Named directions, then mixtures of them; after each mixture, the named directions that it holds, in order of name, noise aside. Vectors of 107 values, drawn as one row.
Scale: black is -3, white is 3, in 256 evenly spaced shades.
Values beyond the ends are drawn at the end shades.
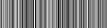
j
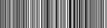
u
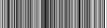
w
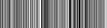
u, w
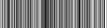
w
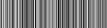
j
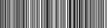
u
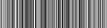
j, w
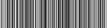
j, w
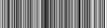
w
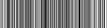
j, w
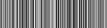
j, u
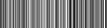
u, w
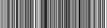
j, w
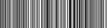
u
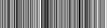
u, w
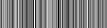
j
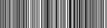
u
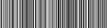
j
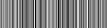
j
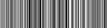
u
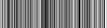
w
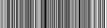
j, w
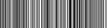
u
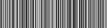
j, u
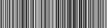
j, u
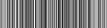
j, w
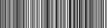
u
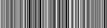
u
